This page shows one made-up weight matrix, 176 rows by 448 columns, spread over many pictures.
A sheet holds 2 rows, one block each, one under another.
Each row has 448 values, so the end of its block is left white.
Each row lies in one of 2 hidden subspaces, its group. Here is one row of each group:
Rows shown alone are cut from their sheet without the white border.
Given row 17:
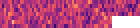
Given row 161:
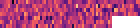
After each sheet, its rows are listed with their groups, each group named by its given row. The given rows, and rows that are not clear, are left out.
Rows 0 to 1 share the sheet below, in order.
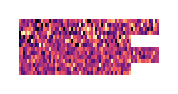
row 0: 17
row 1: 17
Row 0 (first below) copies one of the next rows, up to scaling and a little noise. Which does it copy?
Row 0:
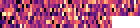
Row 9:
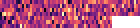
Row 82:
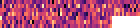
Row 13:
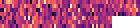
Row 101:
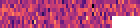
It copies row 9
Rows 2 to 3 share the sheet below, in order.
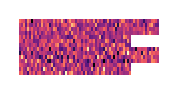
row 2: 161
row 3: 17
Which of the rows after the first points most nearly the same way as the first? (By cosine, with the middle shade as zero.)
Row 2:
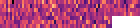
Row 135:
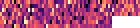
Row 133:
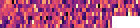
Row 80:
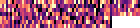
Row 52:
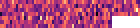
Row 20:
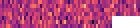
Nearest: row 80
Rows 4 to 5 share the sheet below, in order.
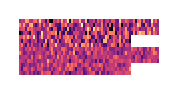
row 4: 161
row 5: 17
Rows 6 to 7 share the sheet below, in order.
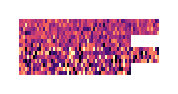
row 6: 17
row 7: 161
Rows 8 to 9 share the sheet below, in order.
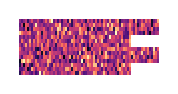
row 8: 161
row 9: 17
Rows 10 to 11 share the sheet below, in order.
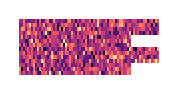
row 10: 17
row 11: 17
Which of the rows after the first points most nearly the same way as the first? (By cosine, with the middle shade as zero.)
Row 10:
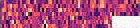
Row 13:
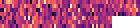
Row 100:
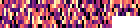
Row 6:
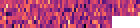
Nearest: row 100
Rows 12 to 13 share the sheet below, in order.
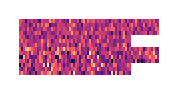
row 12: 161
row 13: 17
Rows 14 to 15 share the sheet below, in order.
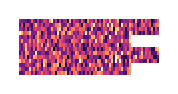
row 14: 161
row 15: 161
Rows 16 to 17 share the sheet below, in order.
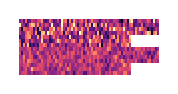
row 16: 17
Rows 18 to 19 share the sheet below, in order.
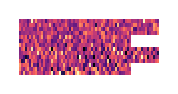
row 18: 161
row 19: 17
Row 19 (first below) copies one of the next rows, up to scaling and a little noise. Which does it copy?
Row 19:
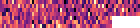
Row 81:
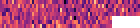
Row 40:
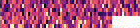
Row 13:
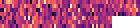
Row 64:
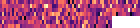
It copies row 81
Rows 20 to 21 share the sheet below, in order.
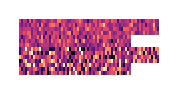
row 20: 17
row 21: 161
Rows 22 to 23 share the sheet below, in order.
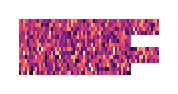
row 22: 17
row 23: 17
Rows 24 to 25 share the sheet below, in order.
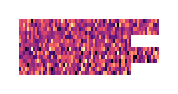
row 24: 161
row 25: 161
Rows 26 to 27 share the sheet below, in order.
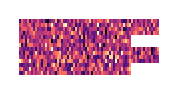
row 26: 17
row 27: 161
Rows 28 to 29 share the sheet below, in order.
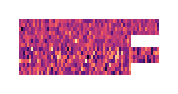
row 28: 17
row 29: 161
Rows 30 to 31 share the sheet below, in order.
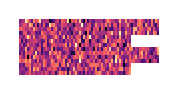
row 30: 161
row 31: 161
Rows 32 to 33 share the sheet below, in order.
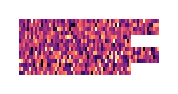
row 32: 161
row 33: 161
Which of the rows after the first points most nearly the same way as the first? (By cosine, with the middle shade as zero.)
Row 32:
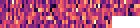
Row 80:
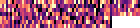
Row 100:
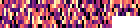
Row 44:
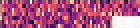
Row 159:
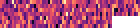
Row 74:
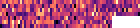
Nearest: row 159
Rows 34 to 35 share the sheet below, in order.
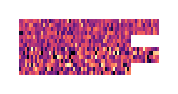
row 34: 161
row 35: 161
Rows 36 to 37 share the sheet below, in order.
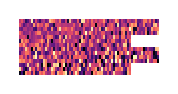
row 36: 161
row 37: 161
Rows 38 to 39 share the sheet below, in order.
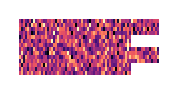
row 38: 17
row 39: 17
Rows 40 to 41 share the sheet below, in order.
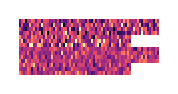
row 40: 17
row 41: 17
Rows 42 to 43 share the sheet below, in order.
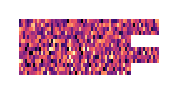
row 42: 17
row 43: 161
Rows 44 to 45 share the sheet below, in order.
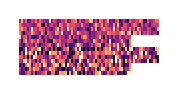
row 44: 17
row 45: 161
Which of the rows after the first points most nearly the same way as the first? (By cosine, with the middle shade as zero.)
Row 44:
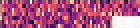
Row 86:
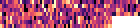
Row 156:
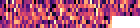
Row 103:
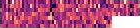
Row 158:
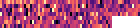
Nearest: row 158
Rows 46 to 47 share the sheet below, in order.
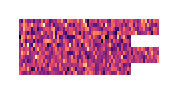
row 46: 17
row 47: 17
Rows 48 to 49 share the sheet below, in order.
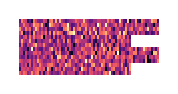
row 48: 17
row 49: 161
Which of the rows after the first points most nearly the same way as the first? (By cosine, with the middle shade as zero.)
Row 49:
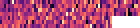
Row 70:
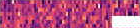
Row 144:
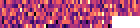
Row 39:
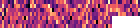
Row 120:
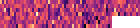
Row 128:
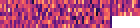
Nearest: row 70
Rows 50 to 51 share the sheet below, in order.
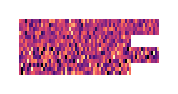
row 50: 161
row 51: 17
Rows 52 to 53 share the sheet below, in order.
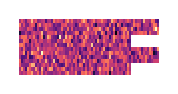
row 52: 161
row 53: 17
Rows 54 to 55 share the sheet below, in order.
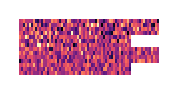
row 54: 17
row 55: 161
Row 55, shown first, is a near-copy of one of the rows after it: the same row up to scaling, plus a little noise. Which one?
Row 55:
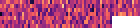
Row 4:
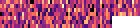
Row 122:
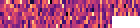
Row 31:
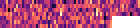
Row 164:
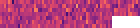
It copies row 4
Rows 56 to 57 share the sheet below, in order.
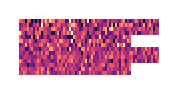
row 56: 161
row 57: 161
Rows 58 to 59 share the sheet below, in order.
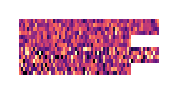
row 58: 161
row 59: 17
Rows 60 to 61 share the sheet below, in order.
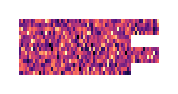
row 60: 17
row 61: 17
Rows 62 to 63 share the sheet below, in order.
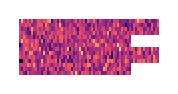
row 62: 17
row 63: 161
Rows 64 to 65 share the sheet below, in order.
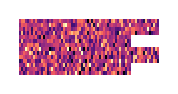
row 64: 17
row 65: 161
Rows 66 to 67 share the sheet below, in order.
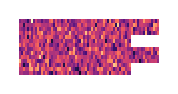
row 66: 161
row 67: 17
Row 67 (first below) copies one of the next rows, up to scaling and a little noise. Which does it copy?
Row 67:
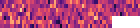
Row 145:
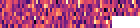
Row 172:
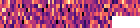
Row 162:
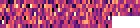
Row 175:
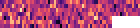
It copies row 175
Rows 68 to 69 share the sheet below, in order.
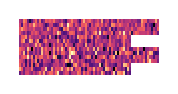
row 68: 17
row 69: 161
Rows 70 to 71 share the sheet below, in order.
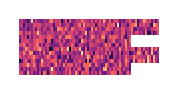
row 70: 161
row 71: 161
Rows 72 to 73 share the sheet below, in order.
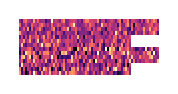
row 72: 17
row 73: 17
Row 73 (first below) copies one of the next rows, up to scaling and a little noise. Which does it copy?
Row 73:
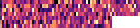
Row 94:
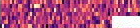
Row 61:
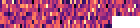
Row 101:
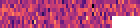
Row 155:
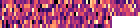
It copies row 155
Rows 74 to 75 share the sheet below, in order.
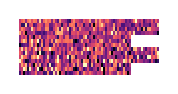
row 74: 17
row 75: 17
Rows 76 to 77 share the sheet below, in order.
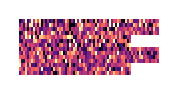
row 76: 161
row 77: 17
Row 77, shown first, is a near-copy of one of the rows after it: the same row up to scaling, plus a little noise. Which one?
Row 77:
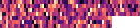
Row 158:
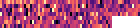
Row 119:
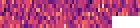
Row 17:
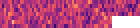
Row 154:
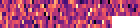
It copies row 154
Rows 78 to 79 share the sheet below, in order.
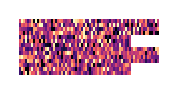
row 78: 17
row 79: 17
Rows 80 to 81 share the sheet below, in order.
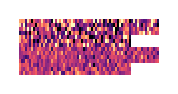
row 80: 161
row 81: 17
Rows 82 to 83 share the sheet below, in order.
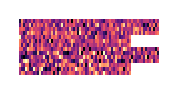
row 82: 17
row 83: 17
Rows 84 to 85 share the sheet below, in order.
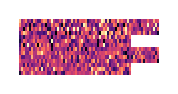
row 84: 17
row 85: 17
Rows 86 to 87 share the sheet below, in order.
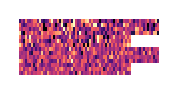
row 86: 17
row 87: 161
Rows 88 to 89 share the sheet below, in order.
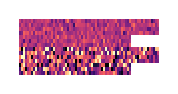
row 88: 17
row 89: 17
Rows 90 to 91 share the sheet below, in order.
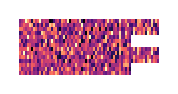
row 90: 161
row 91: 161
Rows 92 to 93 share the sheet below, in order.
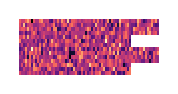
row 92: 161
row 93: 161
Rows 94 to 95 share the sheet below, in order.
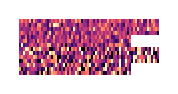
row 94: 17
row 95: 161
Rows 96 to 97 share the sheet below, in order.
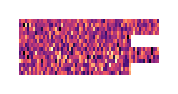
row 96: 17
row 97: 161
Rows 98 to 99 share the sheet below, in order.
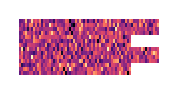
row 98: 161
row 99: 17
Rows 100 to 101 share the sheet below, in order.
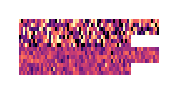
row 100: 17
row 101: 17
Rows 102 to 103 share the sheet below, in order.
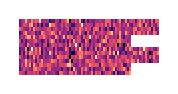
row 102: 161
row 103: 161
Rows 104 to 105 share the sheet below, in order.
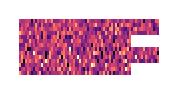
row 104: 161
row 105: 17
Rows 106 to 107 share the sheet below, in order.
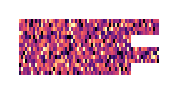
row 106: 161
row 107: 17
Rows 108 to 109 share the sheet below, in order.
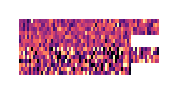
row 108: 161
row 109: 161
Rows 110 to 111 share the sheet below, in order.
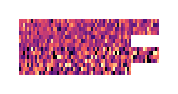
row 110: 161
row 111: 161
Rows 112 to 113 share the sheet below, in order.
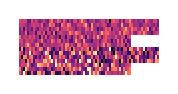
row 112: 17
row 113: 17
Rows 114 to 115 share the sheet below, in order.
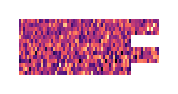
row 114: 17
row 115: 161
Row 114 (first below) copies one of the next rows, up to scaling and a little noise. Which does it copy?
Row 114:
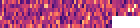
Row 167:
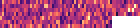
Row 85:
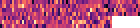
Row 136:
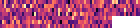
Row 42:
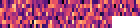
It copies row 167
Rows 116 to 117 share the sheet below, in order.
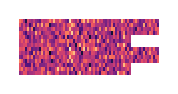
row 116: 161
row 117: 161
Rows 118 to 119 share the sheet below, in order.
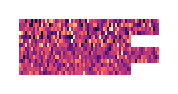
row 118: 161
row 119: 17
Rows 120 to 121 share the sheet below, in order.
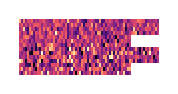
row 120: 17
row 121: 161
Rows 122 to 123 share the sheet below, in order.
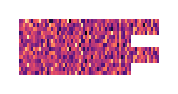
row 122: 161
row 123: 161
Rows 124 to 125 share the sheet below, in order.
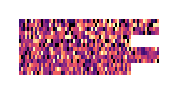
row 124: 161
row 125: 17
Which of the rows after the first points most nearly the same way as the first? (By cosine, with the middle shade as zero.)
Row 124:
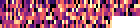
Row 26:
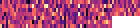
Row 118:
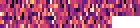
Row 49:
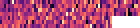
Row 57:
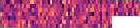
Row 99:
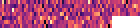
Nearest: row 49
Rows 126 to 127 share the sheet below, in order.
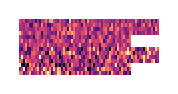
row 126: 161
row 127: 17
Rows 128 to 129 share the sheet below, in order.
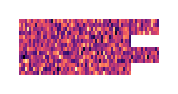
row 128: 161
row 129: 17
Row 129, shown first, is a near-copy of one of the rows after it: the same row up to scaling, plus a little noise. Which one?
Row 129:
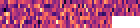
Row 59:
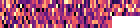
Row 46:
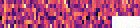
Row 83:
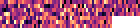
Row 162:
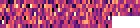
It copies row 83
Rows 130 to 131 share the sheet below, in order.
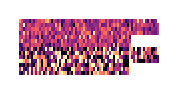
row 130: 17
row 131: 161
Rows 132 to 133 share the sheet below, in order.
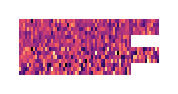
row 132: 161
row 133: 161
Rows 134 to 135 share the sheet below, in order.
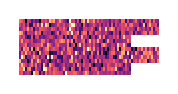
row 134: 161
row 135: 17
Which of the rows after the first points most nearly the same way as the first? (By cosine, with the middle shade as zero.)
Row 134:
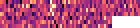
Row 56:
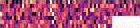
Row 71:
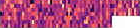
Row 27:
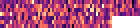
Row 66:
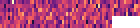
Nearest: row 56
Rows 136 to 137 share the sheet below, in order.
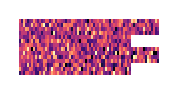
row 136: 17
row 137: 161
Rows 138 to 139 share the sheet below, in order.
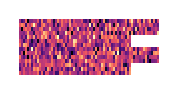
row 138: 17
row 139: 161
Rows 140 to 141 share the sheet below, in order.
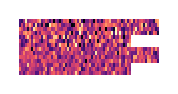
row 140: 161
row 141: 161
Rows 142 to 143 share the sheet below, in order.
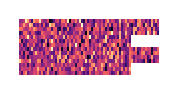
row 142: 161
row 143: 161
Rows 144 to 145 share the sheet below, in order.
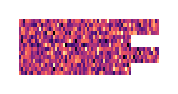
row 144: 17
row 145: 17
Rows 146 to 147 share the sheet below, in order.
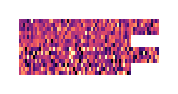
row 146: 161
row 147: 161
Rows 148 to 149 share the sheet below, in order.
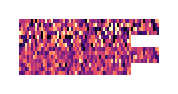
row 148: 161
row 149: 161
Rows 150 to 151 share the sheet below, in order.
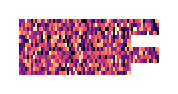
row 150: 161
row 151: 161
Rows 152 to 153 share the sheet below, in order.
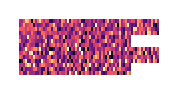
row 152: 161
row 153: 161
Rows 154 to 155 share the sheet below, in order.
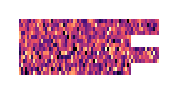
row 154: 17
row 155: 17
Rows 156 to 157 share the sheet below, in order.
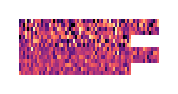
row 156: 161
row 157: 161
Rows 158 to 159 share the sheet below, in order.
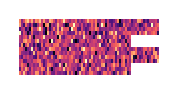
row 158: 17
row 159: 161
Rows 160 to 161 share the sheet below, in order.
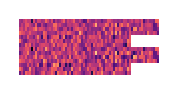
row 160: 161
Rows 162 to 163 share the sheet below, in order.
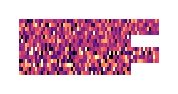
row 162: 17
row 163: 161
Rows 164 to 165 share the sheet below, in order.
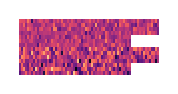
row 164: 161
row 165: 17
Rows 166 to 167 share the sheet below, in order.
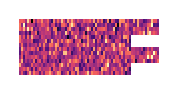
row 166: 161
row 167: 17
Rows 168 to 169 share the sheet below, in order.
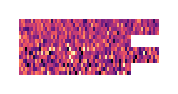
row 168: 17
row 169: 161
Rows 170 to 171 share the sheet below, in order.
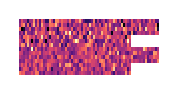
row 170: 17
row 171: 161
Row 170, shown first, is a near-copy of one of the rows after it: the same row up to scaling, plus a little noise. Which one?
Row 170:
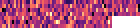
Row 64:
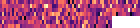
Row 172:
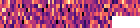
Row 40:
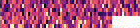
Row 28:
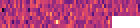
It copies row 28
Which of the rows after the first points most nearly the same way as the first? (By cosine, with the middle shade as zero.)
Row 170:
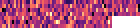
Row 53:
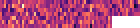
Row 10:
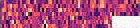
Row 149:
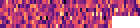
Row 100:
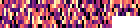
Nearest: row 53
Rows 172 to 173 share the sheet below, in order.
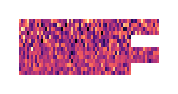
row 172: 17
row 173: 161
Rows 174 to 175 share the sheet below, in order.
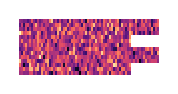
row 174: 161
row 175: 17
